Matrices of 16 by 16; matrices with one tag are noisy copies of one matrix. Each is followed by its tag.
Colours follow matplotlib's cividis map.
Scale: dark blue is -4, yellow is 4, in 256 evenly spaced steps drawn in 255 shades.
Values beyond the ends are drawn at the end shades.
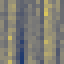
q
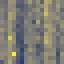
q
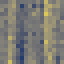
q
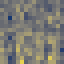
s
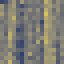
q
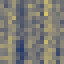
q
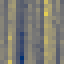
q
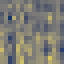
s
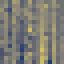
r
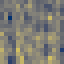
s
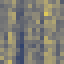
q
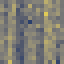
q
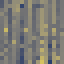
r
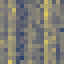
q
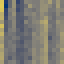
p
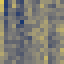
p
